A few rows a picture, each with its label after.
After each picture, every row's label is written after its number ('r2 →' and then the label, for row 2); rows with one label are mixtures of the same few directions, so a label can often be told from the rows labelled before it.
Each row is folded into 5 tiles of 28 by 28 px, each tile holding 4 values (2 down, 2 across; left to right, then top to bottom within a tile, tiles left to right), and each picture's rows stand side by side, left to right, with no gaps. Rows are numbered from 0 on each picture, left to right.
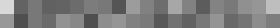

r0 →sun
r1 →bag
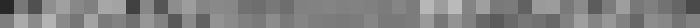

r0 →sun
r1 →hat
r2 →sun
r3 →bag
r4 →bag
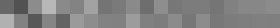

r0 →hat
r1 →hat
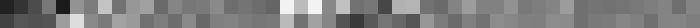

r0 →bag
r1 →hat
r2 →bag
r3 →hat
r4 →sun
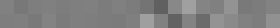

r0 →hat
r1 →hat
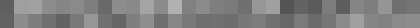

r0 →sun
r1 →bag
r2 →bag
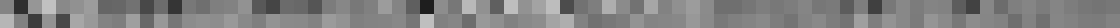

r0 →hat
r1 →bag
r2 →sun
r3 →hat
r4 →hat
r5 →sun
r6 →bag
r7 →hat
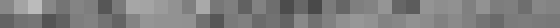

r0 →sun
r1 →bag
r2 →bag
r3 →bag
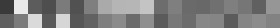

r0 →hat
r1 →sun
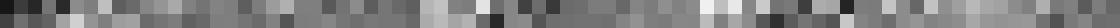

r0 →bag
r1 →sun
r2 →hat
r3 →bag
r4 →bag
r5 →bag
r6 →hat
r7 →bag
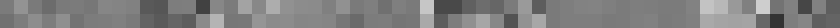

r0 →hat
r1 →bag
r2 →bag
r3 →sun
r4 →sun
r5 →bag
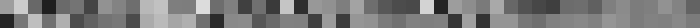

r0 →hat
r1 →bag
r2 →hat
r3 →hat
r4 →sun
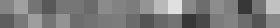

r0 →hat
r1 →sun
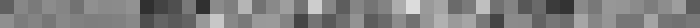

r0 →hat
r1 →bag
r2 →bag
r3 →bag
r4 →sun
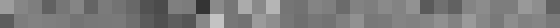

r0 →hat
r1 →bag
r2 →bag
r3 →sun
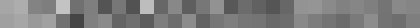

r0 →bag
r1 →hat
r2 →sun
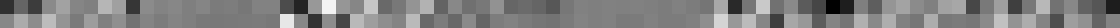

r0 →sun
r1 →bag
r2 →hat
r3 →hat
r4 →sun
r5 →bag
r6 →sun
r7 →bag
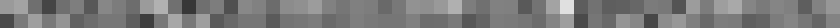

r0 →hat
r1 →hat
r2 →sun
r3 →sun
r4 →sun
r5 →sun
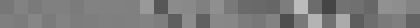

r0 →hat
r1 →hat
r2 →hat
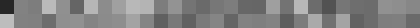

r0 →hat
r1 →sun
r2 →hat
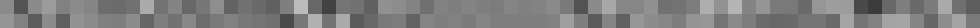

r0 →hat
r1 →hat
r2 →hat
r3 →hat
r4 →hat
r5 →bag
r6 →sun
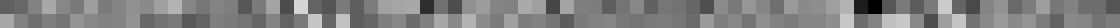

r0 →hat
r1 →sun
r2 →hat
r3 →sun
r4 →hat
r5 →hat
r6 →sun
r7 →bag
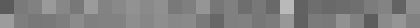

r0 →hat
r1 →bag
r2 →sun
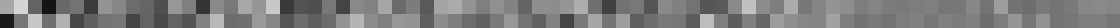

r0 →hat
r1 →bag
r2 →bag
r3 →sun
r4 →hat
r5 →hat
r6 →sun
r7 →hat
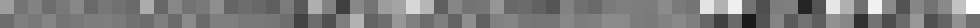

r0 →hat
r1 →hat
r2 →bag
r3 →hat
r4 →sun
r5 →sun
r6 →bag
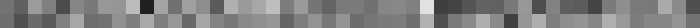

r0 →bag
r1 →hat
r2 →hat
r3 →sun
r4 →sun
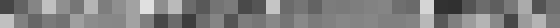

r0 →hat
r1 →sun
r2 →bag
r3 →sun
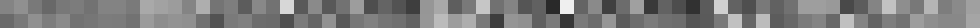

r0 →hat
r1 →bag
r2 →hat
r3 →bag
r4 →hat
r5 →hat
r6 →hat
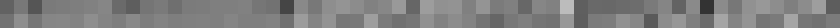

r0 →bag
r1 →bag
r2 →sun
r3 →bag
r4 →sun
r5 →sun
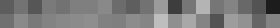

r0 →bag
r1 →bag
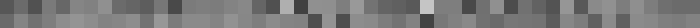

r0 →bag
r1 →bag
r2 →hat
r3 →hat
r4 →hat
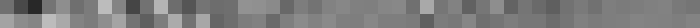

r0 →sun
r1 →hat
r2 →sun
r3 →hat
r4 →bag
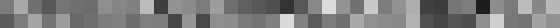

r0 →hat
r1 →hat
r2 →hat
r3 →bag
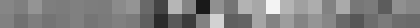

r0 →bag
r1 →bag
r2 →bag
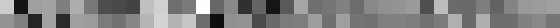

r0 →hat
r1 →bag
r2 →hat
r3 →hat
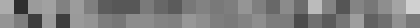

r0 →hat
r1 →sun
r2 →bag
